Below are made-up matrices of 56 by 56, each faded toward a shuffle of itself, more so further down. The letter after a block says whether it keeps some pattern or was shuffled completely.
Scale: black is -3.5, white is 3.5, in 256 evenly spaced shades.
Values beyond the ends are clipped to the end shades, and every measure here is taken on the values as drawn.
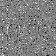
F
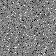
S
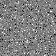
F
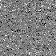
F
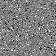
F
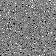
S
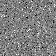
S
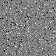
F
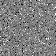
F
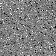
S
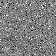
F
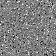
S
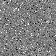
S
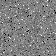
S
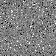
F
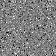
F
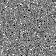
F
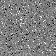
F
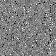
F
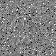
F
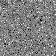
F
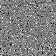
F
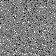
S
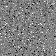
S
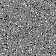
S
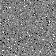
F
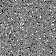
S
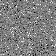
F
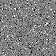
S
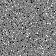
S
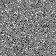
F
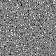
S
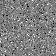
S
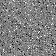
S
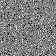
S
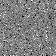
F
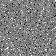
F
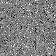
F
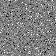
S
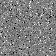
S
